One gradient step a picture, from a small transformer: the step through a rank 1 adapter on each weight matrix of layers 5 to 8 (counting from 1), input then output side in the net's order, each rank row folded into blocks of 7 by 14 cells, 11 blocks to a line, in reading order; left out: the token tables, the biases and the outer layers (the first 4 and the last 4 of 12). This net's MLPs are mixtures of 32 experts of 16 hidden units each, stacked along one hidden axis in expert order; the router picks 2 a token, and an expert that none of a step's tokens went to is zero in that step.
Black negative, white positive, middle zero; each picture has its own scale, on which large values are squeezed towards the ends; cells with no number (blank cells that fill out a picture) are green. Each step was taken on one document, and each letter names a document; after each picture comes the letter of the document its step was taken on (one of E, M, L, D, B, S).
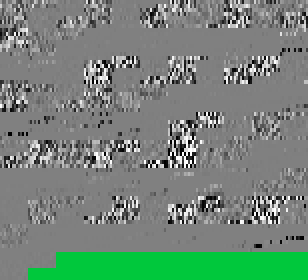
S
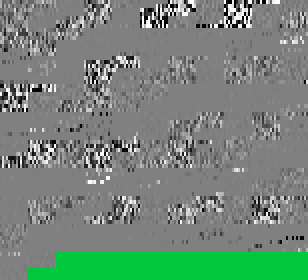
S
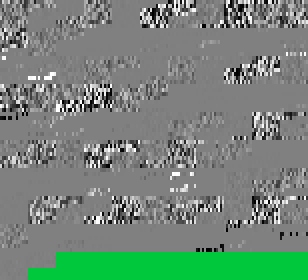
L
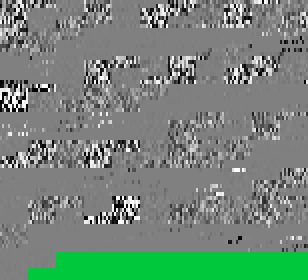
S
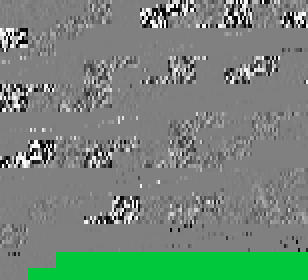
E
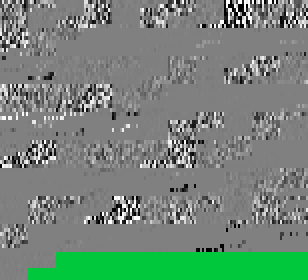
L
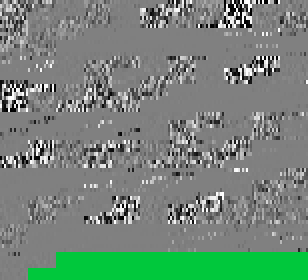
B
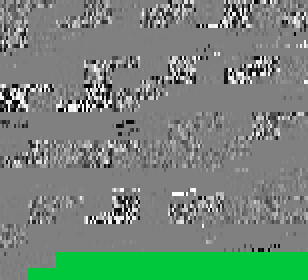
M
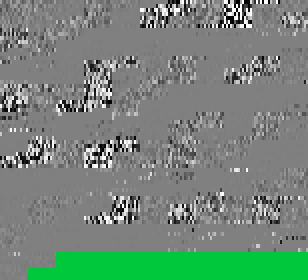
B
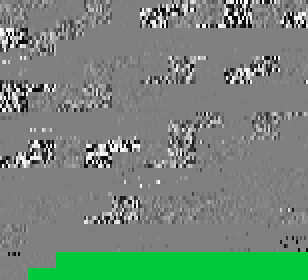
E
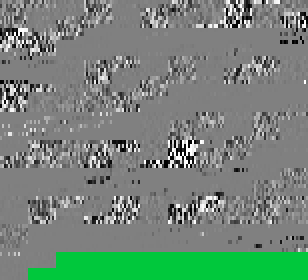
S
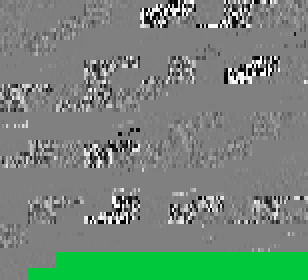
M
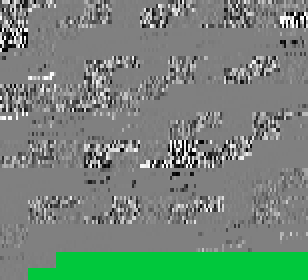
L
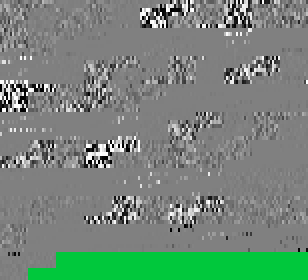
E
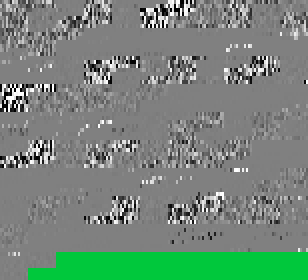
B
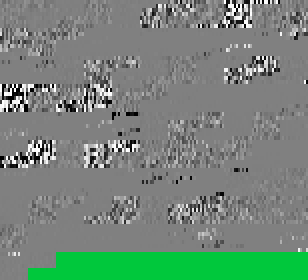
B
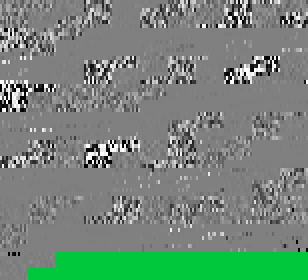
E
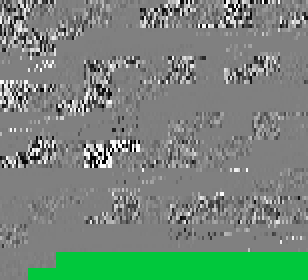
B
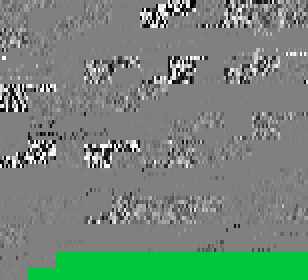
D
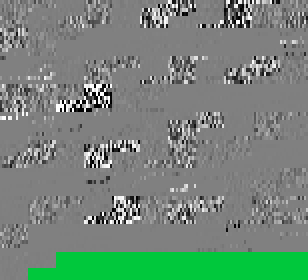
L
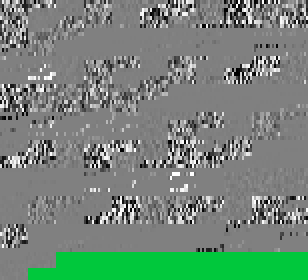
L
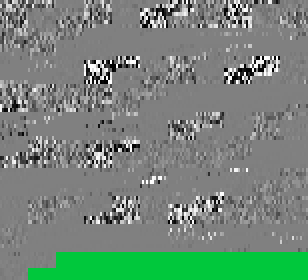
B
